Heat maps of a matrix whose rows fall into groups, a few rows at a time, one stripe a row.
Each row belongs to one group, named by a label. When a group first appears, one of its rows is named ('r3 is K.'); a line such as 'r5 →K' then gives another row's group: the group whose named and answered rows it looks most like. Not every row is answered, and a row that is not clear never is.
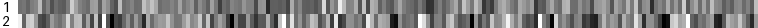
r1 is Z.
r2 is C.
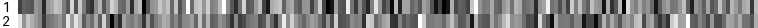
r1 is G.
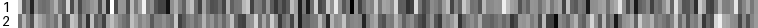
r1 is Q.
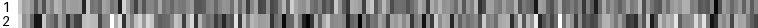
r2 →Q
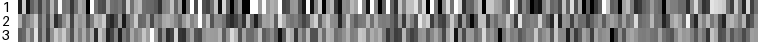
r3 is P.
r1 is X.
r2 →C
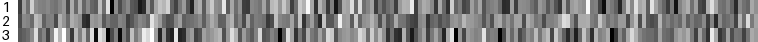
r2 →Z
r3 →P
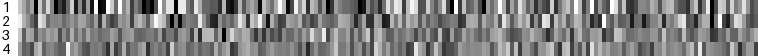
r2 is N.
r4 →Q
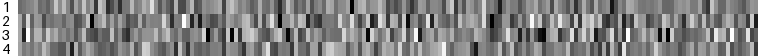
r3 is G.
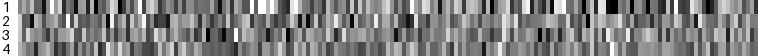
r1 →X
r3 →G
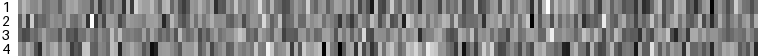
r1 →N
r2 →X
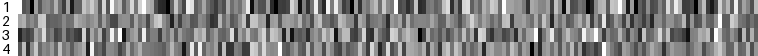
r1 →Q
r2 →N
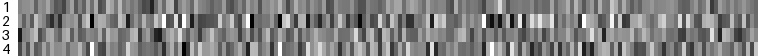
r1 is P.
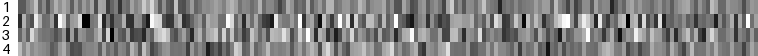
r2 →Z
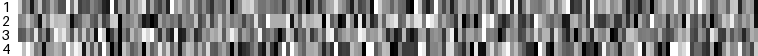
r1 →Q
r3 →P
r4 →C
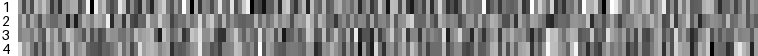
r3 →N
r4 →N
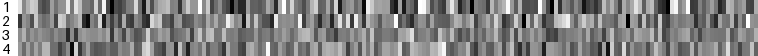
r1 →C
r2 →Z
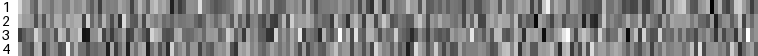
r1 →N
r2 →C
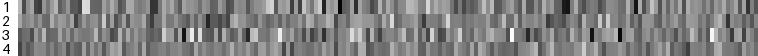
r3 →X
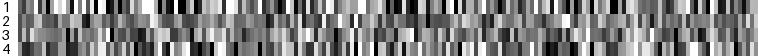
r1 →P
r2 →Z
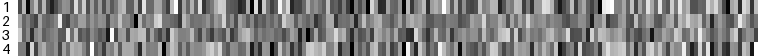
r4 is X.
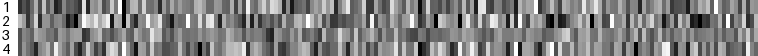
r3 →Z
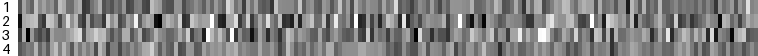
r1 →Z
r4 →P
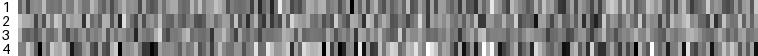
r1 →X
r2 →C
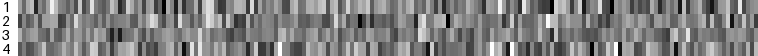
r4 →X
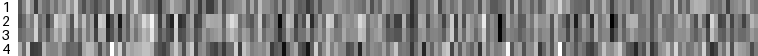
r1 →Q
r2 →P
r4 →Q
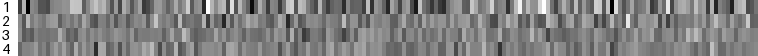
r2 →G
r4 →P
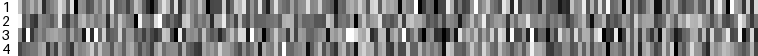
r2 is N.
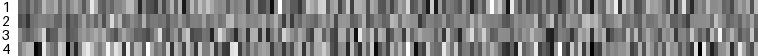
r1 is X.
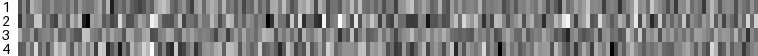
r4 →P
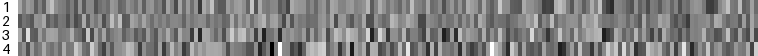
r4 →X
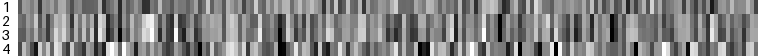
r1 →Z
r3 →P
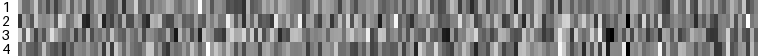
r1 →C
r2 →Z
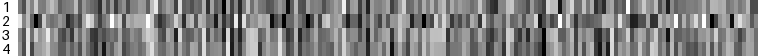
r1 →G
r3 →G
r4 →G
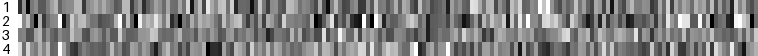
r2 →N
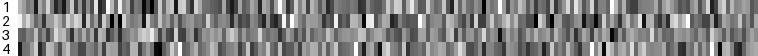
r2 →C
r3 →P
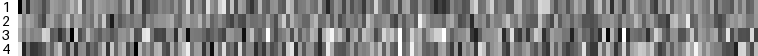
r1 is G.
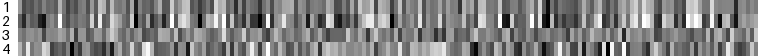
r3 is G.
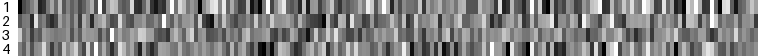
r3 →Q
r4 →X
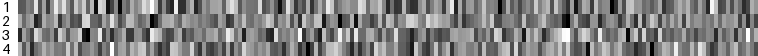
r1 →P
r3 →Z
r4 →Q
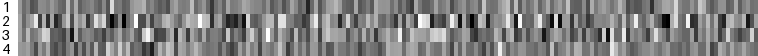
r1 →Q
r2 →C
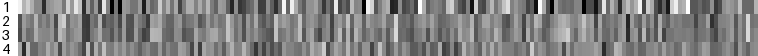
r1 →C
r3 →Z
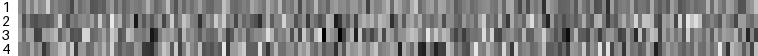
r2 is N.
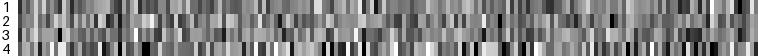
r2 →P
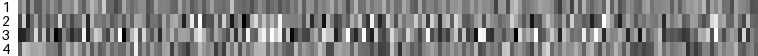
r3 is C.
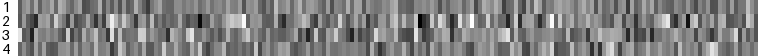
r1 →Z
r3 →Q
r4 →X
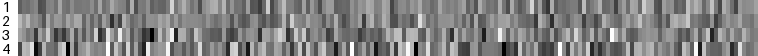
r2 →C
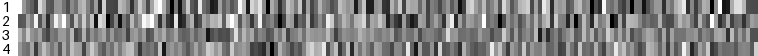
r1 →N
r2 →P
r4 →X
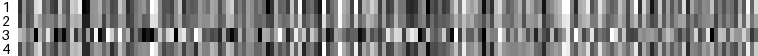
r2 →Z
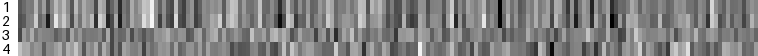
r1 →P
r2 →P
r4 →C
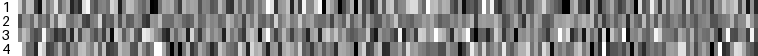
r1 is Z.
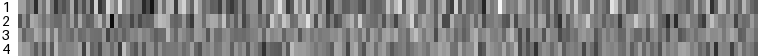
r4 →C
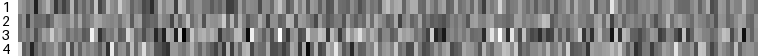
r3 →X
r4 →Q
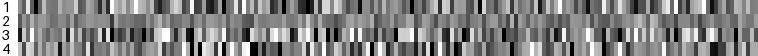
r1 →Q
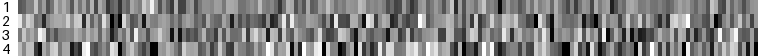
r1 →P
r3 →N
